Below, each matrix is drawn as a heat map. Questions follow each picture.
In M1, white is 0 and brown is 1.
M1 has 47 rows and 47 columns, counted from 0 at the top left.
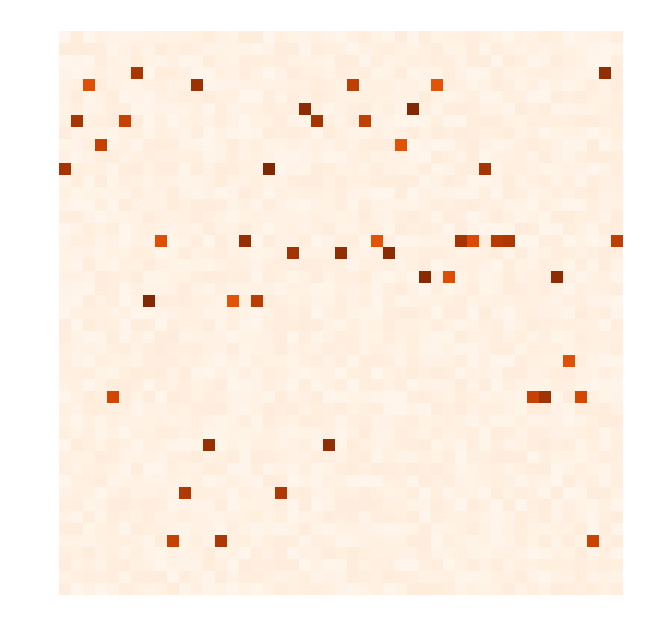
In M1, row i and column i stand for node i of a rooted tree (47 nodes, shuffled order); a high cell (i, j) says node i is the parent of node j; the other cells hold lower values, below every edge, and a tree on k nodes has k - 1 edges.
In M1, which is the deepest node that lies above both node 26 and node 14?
17
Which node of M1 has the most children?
17
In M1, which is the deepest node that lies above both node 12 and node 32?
20
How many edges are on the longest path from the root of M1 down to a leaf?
15
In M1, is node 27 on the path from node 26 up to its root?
yes
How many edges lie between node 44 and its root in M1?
4
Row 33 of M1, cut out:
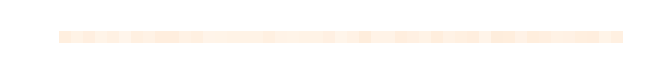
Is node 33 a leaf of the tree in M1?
yes
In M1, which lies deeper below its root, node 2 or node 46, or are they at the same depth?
node 46
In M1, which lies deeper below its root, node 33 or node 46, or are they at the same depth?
the same depth
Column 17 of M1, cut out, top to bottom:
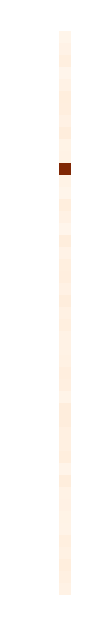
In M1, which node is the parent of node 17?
11
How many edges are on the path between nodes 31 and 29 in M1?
5
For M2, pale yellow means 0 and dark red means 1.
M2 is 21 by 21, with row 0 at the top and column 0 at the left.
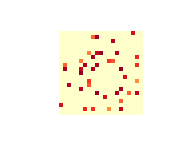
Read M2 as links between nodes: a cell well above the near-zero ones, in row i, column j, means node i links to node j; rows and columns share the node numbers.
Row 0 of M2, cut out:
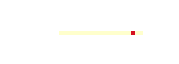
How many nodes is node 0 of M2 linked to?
1
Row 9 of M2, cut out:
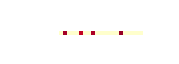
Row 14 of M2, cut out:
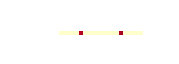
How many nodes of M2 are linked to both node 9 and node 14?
2
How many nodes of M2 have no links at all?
3
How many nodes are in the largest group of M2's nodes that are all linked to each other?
3
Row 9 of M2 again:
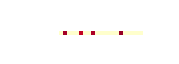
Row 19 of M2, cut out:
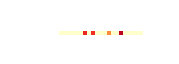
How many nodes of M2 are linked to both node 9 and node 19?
2
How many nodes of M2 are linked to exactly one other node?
7
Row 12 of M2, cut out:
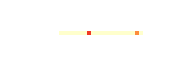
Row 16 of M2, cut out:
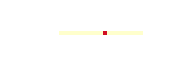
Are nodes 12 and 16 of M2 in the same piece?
no
